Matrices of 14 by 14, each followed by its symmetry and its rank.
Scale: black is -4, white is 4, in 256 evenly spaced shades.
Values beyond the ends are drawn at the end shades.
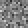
antisymmetric, full rank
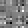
antisymmetric, rank two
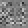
neither, rank three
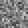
antisymmetric, full rank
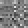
neither, rank three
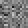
neither, rank three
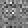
neither, rank three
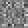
neither, rank three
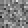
antisymmetric, full rank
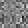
neither, rank three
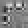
antisymmetric, rank two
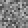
antisymmetric, full rank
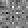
antisymmetric, rank two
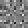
antisymmetric, rank two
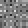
antisymmetric, rank two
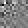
antisymmetric, rank two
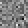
neither, rank three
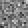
antisymmetric, full rank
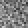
antisymmetric, full rank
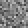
antisymmetric, full rank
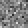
antisymmetric, full rank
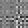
antisymmetric, rank two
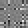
antisymmetric, rank two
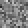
antisymmetric, full rank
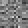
neither, rank three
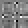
antisymmetric, rank two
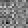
neither, rank three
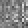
neither, rank three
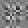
antisymmetric, rank two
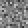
antisymmetric, full rank
